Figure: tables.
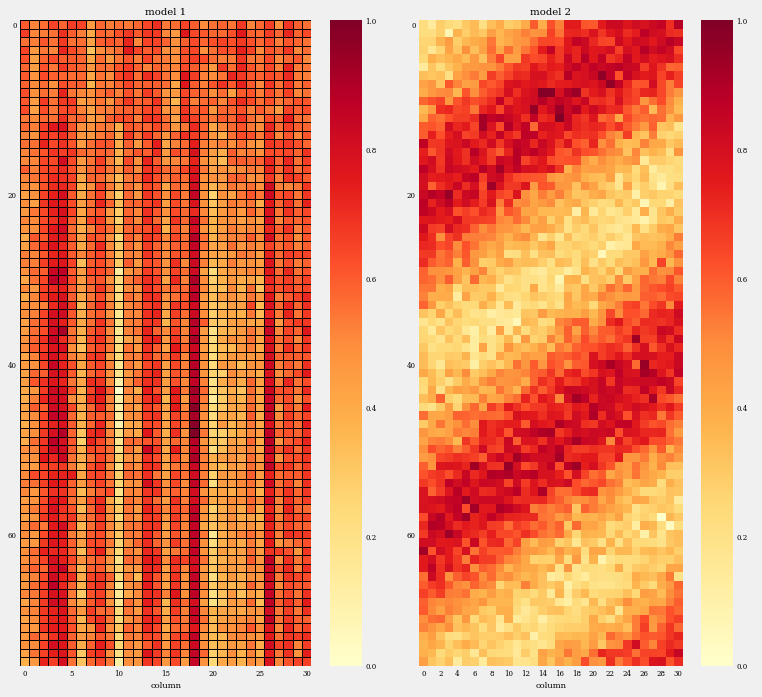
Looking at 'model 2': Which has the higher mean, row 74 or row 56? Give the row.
56
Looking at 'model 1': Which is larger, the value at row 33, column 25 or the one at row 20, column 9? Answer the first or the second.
the second
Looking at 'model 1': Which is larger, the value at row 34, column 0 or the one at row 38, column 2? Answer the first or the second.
the second
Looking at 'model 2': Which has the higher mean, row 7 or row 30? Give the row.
7
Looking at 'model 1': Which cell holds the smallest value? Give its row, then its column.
43, 10
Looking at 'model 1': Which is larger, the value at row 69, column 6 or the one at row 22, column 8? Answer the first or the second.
the second
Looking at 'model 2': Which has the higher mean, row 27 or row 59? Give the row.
59
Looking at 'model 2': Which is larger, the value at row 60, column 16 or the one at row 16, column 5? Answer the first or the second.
the second
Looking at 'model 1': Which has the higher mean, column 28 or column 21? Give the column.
28
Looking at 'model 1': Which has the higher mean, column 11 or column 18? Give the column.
18
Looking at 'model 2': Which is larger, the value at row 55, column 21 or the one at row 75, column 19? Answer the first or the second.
the second
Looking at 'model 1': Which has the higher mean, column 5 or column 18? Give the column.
18
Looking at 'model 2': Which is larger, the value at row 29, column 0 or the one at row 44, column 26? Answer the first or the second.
the second
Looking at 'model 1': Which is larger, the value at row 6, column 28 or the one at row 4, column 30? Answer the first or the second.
the first
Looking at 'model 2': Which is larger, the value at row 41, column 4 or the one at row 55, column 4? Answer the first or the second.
the second
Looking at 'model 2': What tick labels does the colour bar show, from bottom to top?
0.0, 0.2, 0.4, 0.6, 0.8, 1.0
